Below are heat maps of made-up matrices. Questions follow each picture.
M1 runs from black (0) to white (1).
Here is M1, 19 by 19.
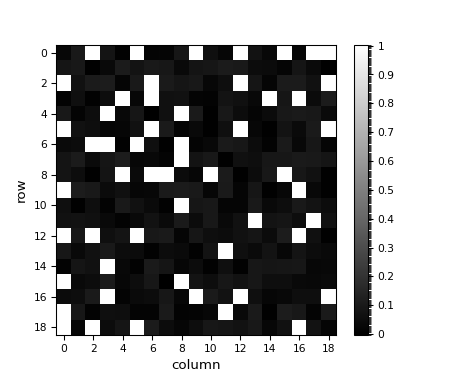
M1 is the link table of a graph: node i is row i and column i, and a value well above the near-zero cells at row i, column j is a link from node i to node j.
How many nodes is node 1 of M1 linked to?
0
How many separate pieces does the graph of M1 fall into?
2
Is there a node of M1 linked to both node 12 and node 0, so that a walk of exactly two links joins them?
yes
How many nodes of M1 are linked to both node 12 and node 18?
4
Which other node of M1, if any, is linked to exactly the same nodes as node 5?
node 2
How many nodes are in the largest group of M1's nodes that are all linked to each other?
3
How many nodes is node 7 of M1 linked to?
1
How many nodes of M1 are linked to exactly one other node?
4
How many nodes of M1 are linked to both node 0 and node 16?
3
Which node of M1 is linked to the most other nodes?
node 0
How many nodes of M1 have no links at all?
1
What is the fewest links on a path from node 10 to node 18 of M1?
4
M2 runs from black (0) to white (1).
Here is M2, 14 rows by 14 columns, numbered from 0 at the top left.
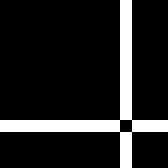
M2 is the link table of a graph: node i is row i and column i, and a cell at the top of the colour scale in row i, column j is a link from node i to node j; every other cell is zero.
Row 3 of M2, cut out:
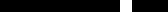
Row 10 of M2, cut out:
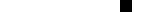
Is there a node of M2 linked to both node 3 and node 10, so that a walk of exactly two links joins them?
no
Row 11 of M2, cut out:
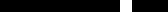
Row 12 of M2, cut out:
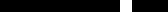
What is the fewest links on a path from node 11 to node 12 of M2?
2
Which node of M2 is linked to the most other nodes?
node 10
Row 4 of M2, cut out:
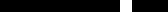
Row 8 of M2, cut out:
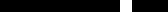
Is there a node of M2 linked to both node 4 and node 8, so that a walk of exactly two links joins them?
yes
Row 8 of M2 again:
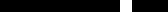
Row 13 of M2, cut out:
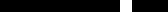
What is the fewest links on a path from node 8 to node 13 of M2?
2
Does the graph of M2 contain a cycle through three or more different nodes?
no
